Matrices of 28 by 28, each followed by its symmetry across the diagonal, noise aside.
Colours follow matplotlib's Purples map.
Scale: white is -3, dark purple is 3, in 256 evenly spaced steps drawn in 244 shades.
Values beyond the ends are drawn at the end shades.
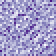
symmetric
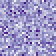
neither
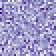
antisymmetric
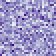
neither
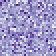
neither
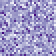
antisymmetric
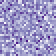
symmetric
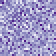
symmetric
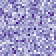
symmetric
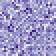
symmetric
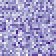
neither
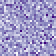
antisymmetric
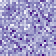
symmetric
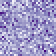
antisymmetric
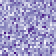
neither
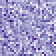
antisymmetric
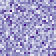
symmetric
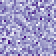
antisymmetric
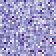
antisymmetric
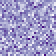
neither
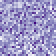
neither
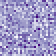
antisymmetric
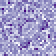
symmetric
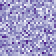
neither
